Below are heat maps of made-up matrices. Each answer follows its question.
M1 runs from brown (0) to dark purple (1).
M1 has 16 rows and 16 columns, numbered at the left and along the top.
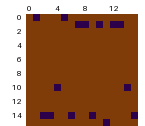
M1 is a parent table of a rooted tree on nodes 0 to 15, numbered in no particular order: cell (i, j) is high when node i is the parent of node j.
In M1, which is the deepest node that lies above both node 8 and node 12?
1
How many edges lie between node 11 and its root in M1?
5
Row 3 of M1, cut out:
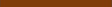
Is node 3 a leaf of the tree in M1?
yes
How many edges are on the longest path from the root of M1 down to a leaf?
5
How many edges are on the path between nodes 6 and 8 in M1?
4
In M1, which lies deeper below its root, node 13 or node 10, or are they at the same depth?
the same depth
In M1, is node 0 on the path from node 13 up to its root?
yes
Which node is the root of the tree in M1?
0
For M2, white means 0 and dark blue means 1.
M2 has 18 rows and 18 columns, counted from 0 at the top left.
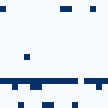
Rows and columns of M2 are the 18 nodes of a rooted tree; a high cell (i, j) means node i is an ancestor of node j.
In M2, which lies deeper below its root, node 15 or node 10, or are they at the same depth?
the same depth
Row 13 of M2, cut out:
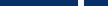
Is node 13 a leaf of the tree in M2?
no
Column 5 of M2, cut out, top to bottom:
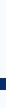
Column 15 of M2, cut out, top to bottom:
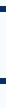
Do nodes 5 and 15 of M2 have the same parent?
no
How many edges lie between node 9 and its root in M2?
1
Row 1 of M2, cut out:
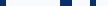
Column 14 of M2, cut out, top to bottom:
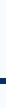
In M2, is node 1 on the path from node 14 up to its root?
no
